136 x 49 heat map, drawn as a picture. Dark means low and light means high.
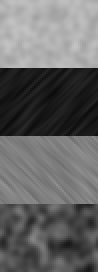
The table splits into 4 rows of 1 panel. Panel 1,1: high, blotchy, faint in contrast. Panel 2,1: very low, slanting up to the right, faint in contrast. Panel 3,1: middling, slanting down to the right, faint in contrast. Panel 4,1: low, blotchy.
